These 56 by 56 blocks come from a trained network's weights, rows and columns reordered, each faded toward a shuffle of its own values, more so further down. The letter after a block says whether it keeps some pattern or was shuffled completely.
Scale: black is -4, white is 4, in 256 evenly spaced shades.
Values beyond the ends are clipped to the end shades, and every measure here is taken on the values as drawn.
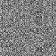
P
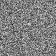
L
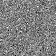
L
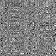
P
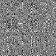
P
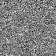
L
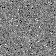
L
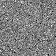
L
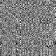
P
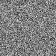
L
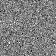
L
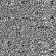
P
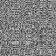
P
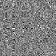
P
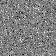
L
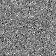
L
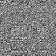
P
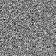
P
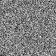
L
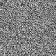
P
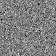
L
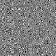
P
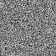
L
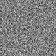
P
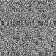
P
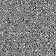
P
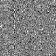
P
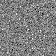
L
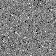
L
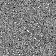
L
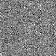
P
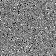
L
